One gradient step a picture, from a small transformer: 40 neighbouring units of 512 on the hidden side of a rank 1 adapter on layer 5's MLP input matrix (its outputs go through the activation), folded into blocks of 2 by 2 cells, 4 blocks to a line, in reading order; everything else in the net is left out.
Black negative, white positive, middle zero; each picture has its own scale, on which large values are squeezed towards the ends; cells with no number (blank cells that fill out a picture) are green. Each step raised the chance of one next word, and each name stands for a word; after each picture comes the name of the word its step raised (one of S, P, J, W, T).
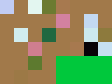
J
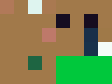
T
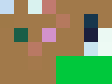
T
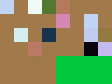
J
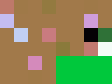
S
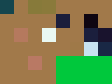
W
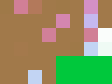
W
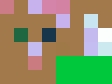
W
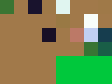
T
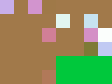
W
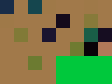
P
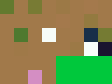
J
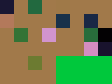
W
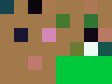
J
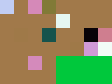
S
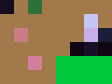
T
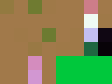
T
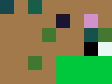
P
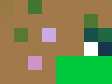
J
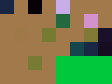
T
